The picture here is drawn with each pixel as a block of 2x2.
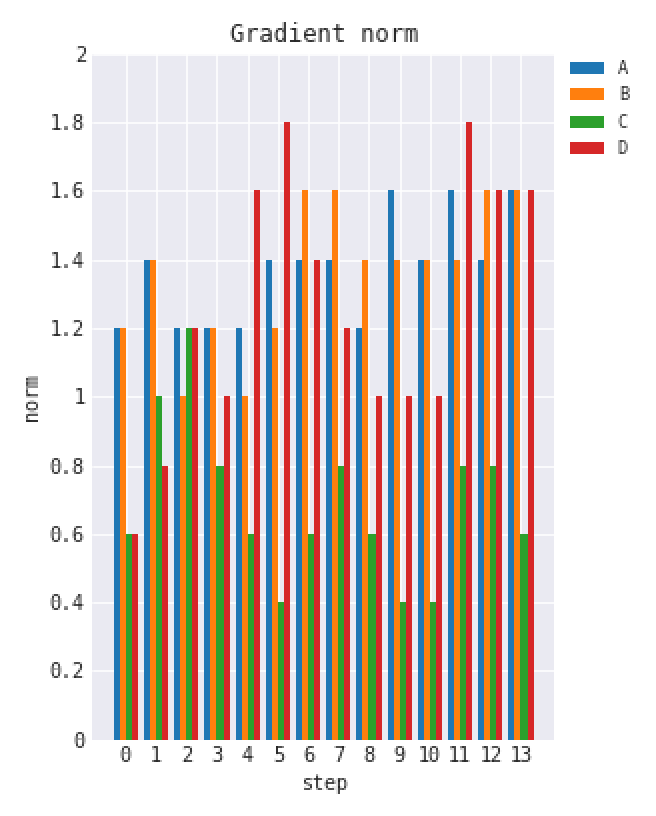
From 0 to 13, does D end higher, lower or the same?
higher
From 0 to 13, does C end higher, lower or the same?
the same
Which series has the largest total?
A
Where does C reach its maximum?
2
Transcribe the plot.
Title: Gradient norm
x-axis: step, ticks 0 1 2 3 4 5 6 7 8 9 10 11 12 13
y-axis: norm, ticks 0 0.2 0.4 0.6 0.8 1 1.2 1.4 1.6 1.8 2
Legend: A, B, C, D
Values:
A: 1.2 1.4 1.2 1.2 1.2 1.4 1.4 1.4 1.2 1.6 1.4 1.6 1.4 1.6
B: 1.2 1.4 1 1.2 1 1.2 1.6 1.6 1.4 1.4 1.4 1.4 1.6 1.6
C: 0.6 1 1.2 0.8 0.6 0.4 0.6 0.8 0.6 0.4 0.4 0.8 0.8 0.6
D: 0.6 0.8 1.2 1 1.6 1.8 1.4 1.2 1 1 1 1.8 1.6 1.6
